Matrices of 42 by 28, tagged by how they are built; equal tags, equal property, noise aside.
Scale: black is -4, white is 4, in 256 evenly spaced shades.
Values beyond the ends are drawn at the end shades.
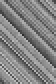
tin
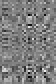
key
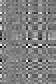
key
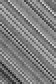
tin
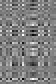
key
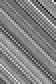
tin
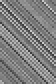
tin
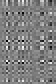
key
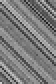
tin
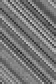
tin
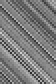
tin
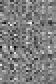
key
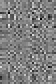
key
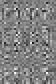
key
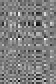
key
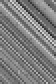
tin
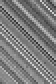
tin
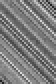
tin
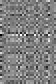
key
